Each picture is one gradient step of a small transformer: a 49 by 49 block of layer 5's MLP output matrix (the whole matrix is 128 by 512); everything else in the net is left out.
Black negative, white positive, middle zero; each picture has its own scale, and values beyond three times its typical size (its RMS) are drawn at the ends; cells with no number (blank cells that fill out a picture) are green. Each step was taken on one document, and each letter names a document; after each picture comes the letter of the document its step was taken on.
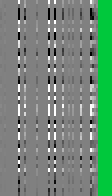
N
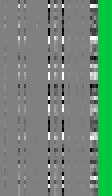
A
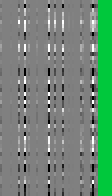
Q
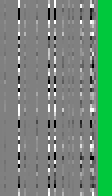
N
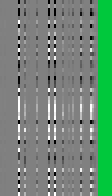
N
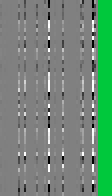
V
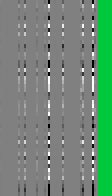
V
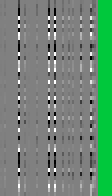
N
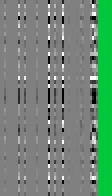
A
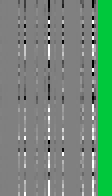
V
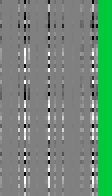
Q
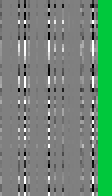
Q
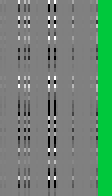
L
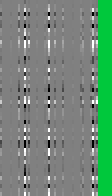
Q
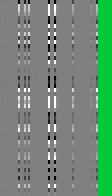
L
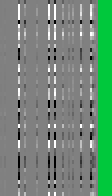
N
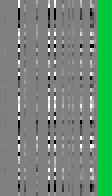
N
